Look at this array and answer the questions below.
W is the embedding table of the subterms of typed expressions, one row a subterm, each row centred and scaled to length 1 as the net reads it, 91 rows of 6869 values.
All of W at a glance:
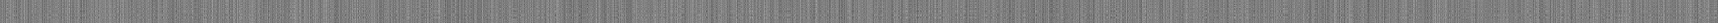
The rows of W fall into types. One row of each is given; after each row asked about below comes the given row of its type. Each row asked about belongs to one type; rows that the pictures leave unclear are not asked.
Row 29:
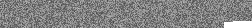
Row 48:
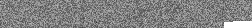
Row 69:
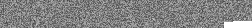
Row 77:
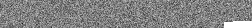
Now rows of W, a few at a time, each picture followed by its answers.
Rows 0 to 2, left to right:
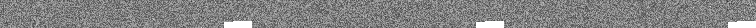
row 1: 77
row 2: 48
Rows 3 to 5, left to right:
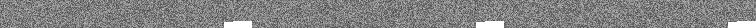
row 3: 69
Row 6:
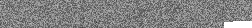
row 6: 48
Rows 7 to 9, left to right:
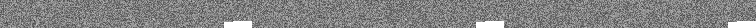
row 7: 69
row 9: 29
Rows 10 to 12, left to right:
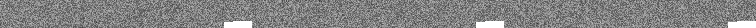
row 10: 48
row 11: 69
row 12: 69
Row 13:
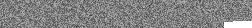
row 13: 29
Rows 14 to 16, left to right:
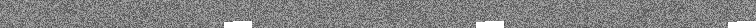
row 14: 77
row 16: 48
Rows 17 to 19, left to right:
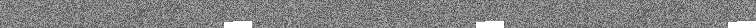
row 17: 48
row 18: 69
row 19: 48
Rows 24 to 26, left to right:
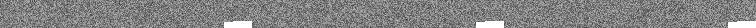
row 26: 48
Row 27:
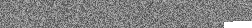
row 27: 48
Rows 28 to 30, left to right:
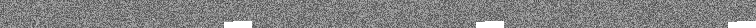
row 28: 69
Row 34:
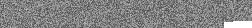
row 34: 69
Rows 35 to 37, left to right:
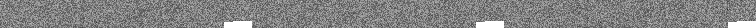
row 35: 48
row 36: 29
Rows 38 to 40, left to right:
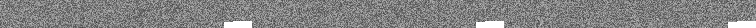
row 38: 48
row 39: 69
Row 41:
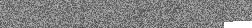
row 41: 48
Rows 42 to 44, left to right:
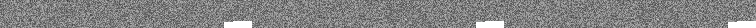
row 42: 69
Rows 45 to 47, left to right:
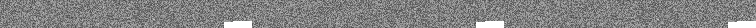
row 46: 69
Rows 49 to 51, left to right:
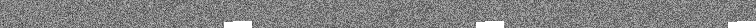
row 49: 77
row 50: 48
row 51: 69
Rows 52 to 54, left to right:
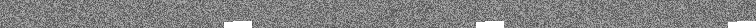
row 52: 29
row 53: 48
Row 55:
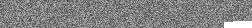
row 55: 69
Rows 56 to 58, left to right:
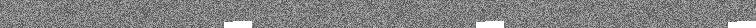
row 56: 77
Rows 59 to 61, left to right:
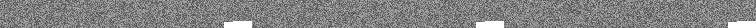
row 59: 29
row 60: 29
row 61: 77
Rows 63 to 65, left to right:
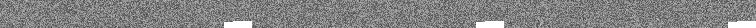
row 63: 77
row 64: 29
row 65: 69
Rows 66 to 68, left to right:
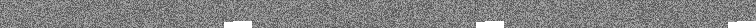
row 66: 69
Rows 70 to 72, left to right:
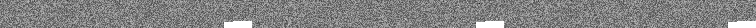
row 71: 69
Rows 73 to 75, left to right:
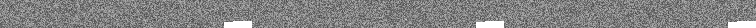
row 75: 69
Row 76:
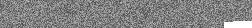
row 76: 77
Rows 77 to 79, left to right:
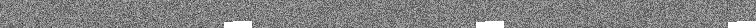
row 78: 69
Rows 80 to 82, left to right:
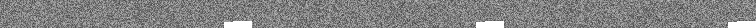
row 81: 48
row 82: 48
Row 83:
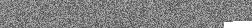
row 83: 77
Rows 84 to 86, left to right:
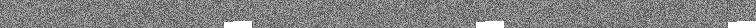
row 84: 69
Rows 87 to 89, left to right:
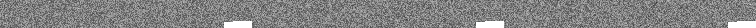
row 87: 29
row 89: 48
